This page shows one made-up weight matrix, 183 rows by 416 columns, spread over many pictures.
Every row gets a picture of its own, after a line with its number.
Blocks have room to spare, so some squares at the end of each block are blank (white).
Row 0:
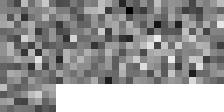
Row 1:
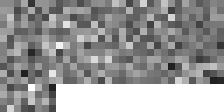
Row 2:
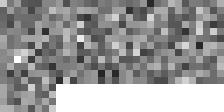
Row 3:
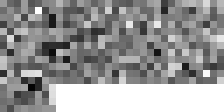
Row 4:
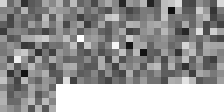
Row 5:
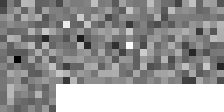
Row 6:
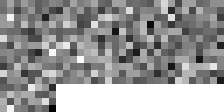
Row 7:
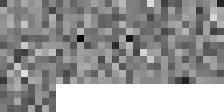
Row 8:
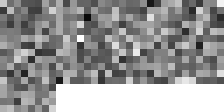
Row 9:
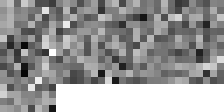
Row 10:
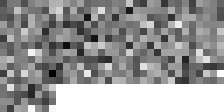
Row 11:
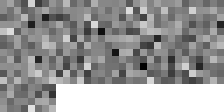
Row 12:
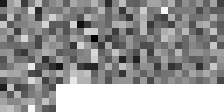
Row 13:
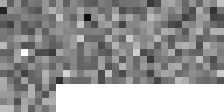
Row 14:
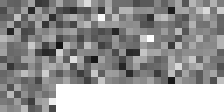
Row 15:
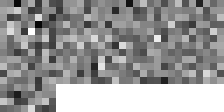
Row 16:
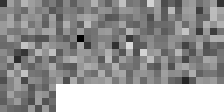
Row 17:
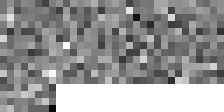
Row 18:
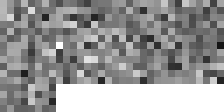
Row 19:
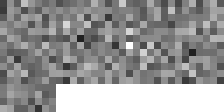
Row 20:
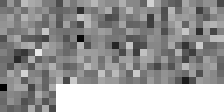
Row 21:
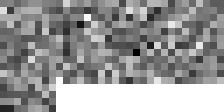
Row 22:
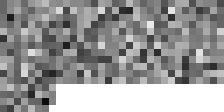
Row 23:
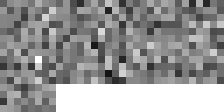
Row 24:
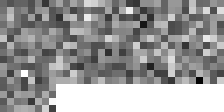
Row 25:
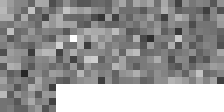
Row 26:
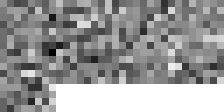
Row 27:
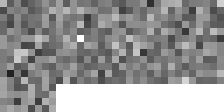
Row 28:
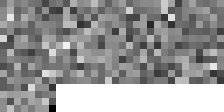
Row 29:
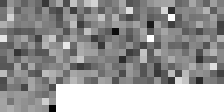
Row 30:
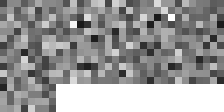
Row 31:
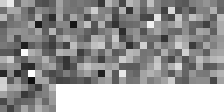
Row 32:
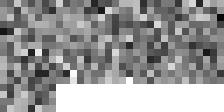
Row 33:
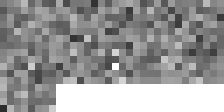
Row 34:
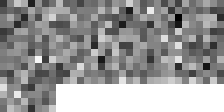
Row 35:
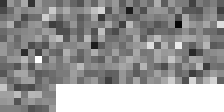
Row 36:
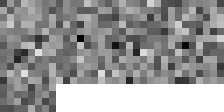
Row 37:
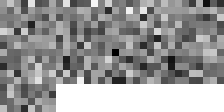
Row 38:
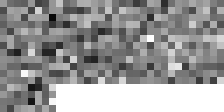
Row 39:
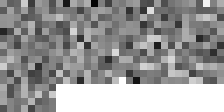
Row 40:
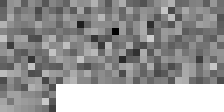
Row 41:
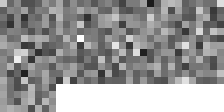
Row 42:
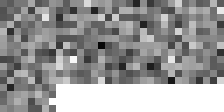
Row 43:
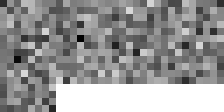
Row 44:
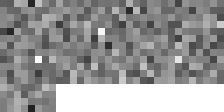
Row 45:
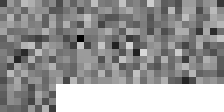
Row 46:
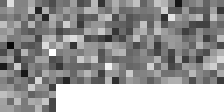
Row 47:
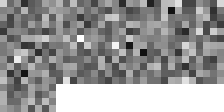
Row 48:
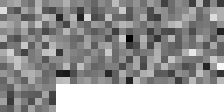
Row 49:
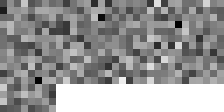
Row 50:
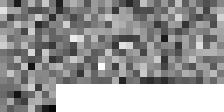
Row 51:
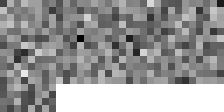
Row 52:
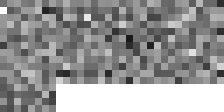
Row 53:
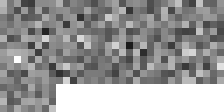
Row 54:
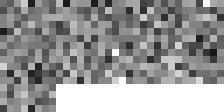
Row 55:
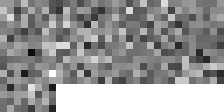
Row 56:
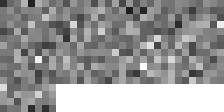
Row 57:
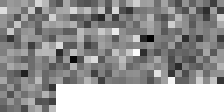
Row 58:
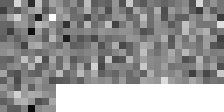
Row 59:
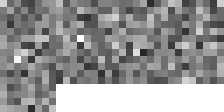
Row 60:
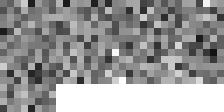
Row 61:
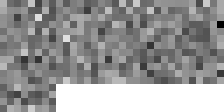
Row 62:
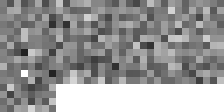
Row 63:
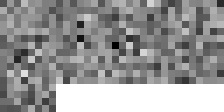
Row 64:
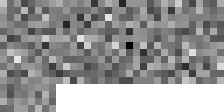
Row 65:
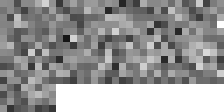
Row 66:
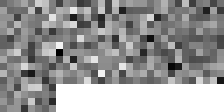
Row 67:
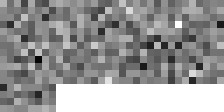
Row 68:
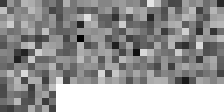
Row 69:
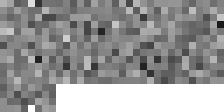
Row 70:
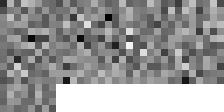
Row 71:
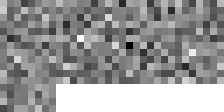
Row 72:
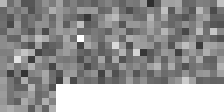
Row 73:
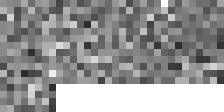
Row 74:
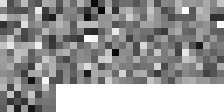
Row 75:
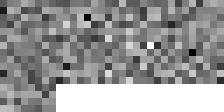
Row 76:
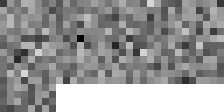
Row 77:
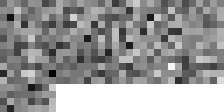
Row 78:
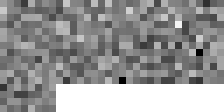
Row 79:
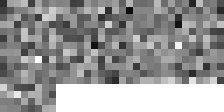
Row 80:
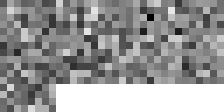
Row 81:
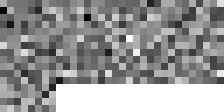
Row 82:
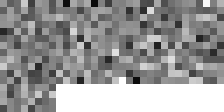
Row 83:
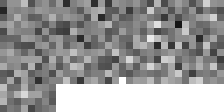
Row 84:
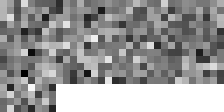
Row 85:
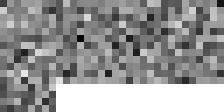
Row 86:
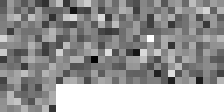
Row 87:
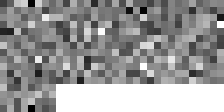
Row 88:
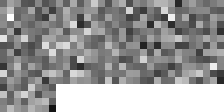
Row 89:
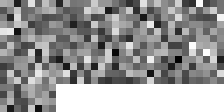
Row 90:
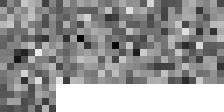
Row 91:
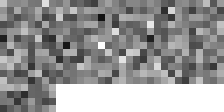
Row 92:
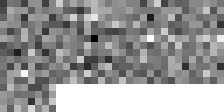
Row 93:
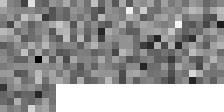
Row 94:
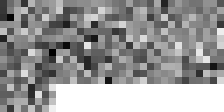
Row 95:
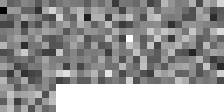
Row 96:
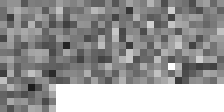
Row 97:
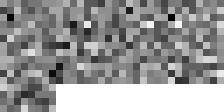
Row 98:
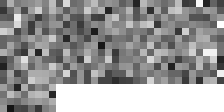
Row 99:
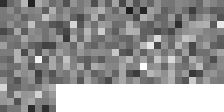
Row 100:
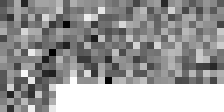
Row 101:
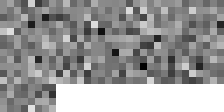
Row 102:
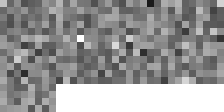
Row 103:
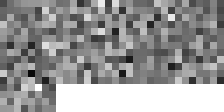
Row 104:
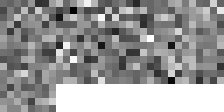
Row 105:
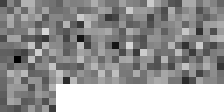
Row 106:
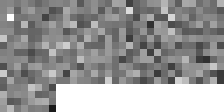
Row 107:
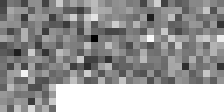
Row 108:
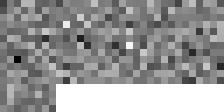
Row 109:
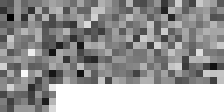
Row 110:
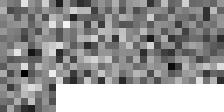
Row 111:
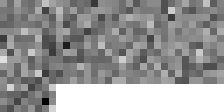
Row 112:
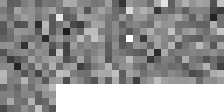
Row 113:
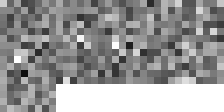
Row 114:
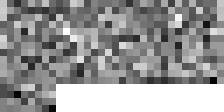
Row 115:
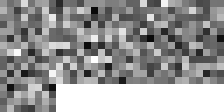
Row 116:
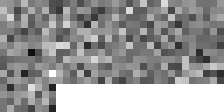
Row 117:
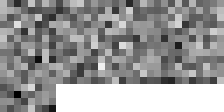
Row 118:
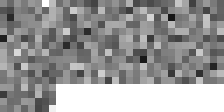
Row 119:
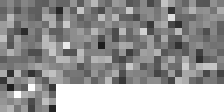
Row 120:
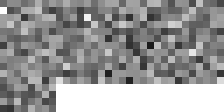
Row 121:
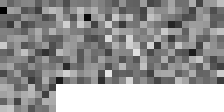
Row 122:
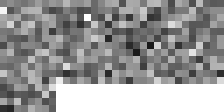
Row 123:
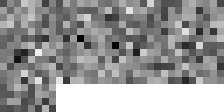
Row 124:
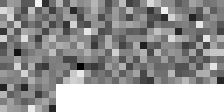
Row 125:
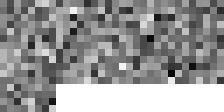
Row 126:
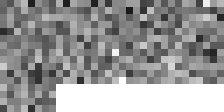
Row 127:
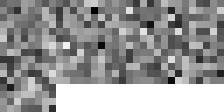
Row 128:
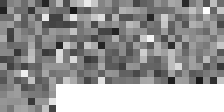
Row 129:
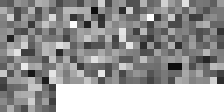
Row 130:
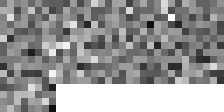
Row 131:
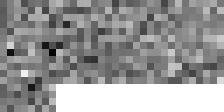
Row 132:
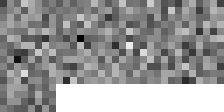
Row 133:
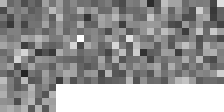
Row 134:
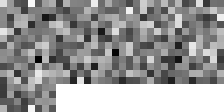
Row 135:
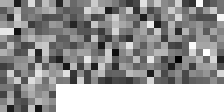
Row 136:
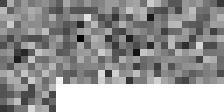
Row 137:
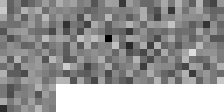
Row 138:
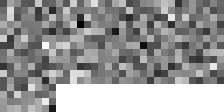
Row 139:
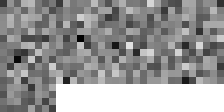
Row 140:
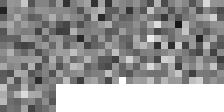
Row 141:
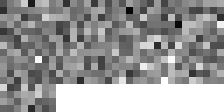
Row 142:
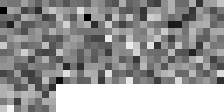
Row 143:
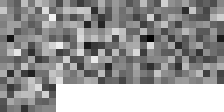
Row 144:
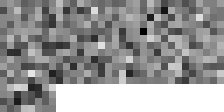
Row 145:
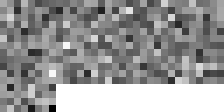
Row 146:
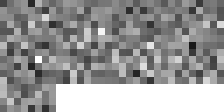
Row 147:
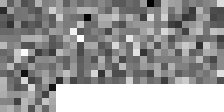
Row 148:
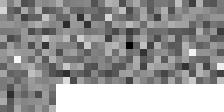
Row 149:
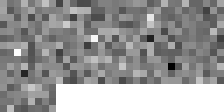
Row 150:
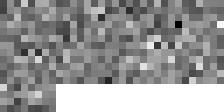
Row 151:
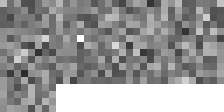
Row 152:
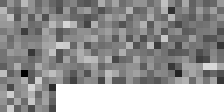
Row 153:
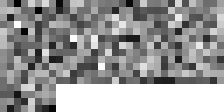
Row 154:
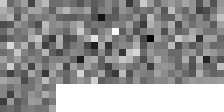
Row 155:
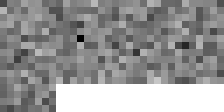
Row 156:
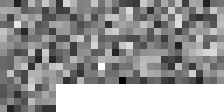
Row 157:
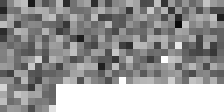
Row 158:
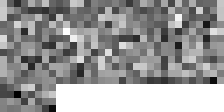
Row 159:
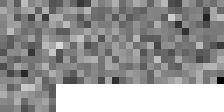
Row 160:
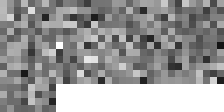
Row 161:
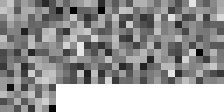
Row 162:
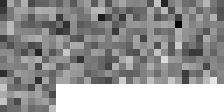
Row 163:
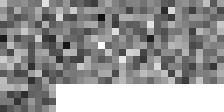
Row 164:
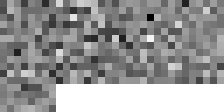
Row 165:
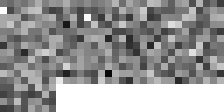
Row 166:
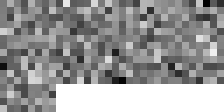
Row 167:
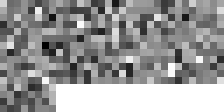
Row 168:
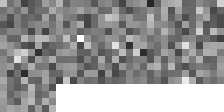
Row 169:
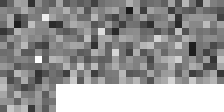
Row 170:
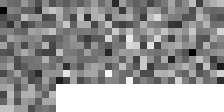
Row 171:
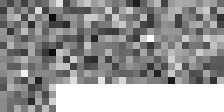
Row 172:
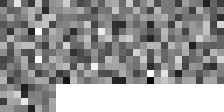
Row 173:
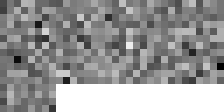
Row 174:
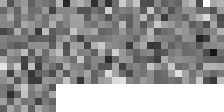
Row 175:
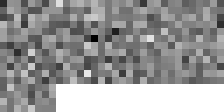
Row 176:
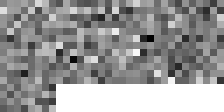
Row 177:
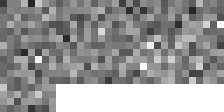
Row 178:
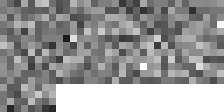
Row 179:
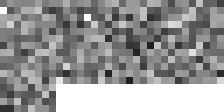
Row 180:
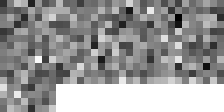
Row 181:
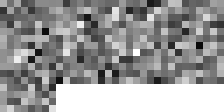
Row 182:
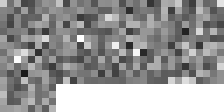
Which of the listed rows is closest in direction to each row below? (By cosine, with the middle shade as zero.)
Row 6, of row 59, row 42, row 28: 28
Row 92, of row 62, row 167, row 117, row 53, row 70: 62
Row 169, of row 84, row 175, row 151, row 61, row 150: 150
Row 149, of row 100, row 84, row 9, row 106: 84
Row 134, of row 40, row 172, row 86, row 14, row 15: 15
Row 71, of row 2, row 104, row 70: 2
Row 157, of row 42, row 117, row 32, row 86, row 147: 32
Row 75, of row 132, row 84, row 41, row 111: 132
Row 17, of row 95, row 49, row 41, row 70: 70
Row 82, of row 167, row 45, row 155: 167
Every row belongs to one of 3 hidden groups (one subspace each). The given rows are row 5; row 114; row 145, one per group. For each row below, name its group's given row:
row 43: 5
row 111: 145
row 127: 145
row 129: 145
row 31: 145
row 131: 145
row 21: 5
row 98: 114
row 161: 145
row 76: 5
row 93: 114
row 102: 5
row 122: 5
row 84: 145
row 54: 114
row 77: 145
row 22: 145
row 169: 114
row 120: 5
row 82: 114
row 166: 114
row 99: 114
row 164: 145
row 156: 114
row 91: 145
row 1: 145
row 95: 5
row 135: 114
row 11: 114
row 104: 145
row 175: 145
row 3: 145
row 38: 145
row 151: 5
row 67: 114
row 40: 145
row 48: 5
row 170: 5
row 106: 145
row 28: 145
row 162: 114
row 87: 114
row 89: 114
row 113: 5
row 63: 5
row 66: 145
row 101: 114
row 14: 145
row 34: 114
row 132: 5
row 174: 114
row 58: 114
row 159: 145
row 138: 145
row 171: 145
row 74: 145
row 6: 145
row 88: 145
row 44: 114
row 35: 114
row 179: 5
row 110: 145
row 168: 5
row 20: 5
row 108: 5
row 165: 5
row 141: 114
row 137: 5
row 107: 145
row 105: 5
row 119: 145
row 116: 145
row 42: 145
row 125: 145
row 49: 114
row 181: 5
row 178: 114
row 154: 145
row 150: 114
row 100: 145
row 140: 114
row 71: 5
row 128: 145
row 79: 114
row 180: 114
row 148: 5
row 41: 5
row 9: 145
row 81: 5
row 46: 145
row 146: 114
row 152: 145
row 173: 5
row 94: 145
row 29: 145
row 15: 114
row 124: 145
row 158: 114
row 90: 5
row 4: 5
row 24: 145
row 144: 145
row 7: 5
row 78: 114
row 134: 114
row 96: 145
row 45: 5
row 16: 5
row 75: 5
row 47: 5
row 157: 114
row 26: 145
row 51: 5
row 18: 145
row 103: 145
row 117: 114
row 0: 114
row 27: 5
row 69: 114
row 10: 145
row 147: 5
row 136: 5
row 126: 114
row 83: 114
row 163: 145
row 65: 114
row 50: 114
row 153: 114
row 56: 114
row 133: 5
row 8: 5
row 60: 114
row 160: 145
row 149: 145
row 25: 145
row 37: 114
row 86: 145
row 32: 114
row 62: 145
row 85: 5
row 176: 145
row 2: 5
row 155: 5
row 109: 145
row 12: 145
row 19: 5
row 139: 5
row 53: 5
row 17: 145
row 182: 5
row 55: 145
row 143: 145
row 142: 5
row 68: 5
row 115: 145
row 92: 145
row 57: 145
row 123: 5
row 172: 114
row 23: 114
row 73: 145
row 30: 145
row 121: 5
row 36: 5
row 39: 114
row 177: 114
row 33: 114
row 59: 5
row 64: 5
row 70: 5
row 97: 145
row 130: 145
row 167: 145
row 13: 5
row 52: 5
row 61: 114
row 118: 145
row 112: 5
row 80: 145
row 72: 5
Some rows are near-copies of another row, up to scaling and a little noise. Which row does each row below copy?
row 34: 180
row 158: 114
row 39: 82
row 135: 89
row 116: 55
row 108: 5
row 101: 11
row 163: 91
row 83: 140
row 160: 18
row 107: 92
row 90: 123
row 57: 176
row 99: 56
